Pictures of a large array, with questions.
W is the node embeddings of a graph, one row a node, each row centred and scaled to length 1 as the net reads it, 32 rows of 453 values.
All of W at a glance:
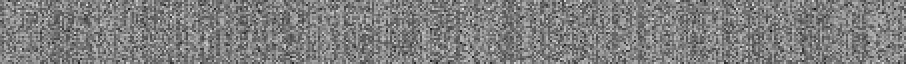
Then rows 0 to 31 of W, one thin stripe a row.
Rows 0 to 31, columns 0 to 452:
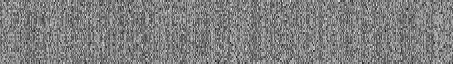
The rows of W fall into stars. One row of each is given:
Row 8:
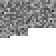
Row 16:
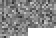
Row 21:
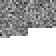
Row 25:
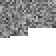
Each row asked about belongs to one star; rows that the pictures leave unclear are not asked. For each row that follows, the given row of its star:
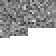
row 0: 8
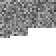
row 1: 21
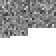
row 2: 21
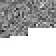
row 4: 25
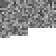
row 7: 16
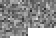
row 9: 16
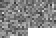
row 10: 16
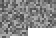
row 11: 16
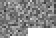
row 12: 21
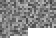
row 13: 25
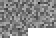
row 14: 8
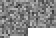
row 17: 8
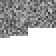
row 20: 25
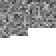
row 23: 16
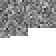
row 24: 16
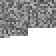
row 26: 8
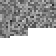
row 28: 25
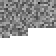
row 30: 8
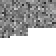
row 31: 8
